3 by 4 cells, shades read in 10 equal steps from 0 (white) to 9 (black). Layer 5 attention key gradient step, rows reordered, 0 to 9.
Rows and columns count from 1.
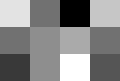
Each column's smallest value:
1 4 0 2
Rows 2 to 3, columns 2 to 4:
4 3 5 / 4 0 6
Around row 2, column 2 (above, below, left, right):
5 4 5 3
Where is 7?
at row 3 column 1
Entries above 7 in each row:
1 0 0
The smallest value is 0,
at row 3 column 3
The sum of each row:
17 17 17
